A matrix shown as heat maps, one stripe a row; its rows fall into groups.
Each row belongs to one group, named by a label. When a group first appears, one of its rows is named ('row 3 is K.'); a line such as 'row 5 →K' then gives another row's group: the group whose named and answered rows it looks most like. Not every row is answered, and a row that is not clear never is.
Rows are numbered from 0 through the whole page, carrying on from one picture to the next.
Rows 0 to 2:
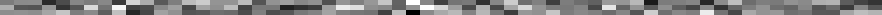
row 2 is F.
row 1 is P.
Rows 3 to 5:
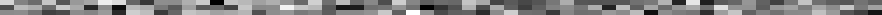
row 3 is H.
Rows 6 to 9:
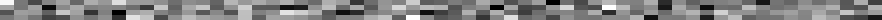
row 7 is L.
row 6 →H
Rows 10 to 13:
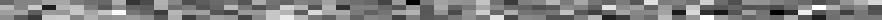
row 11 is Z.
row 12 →H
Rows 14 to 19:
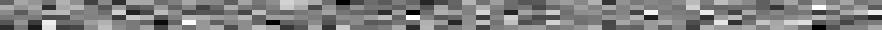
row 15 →Z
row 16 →F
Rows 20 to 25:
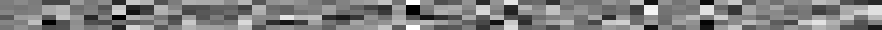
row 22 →F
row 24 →L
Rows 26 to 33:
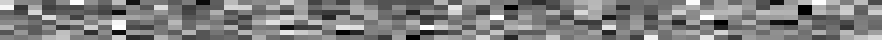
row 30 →H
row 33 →F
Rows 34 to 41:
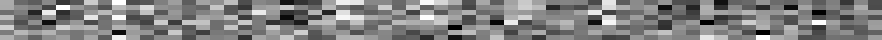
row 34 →P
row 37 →P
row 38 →L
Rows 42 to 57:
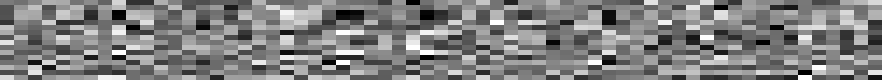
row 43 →H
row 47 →Z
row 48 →P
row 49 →H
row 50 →H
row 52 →P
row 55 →Z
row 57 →H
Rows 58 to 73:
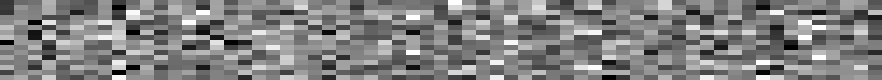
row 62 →H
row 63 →Z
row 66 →H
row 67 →H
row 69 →Z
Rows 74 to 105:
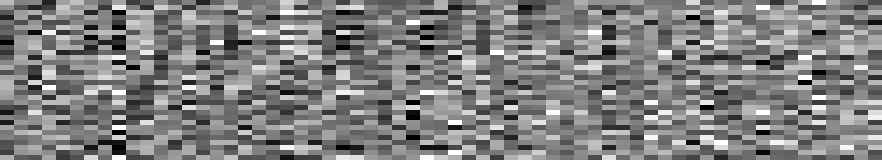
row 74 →Z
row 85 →H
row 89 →H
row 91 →H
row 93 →Z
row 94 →F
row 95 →L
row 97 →F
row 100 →L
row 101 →F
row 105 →P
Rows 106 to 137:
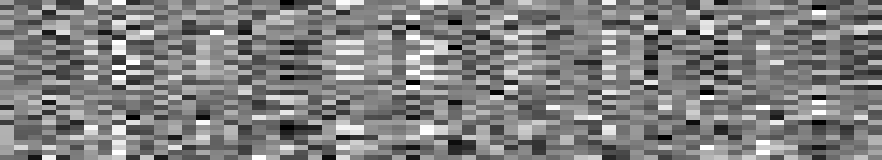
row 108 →Z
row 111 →F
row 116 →P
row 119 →P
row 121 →P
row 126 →Z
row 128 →Z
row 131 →P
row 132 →P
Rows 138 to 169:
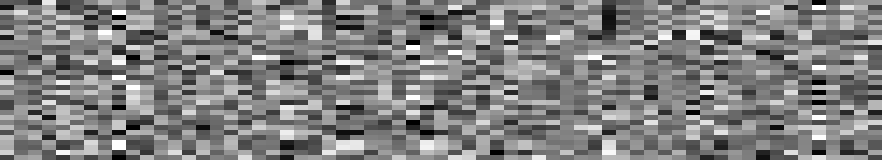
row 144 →H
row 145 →H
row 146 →F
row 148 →L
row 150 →P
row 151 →L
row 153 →P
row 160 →H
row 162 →F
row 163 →Z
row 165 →Z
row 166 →P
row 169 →L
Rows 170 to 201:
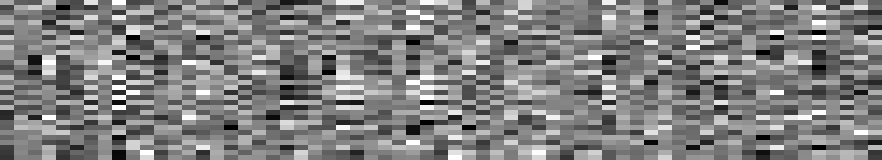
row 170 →P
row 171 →L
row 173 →P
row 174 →Z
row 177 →Z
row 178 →F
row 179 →H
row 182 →H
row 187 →P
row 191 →P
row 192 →L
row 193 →H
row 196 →F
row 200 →L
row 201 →L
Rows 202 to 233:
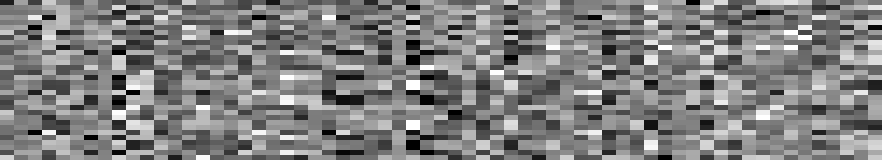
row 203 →F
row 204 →L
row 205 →Z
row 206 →F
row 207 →H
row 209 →H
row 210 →F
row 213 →F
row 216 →L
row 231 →F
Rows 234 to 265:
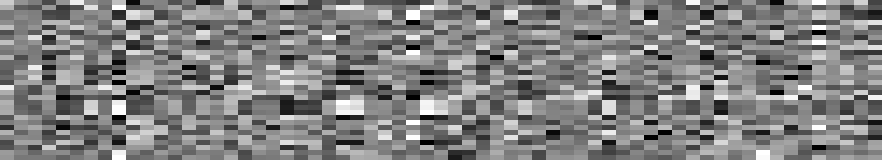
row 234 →Z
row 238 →F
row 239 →Z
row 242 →Z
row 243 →F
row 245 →L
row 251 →H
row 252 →Z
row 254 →P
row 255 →P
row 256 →P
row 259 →L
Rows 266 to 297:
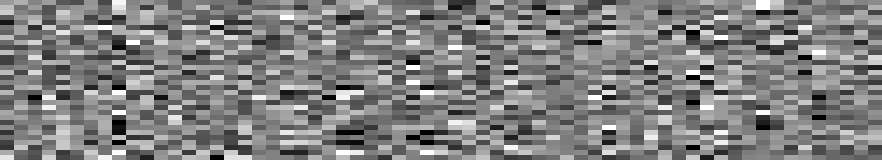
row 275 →L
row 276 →Z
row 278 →F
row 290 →L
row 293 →F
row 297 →H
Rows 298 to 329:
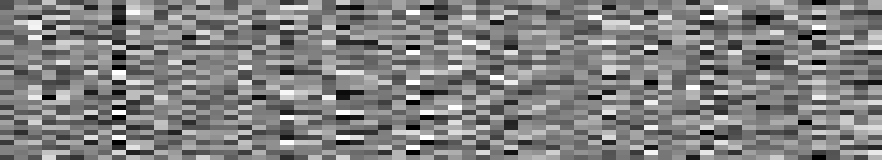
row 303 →Z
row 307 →F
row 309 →L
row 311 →L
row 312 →P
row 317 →Z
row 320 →P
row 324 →L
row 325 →P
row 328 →F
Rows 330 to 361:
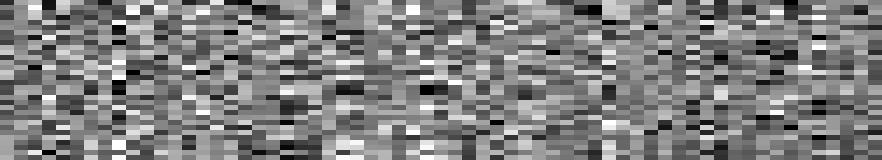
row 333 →L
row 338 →L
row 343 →H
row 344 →Z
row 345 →P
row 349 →H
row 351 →P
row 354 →L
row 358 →P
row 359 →P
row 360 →Z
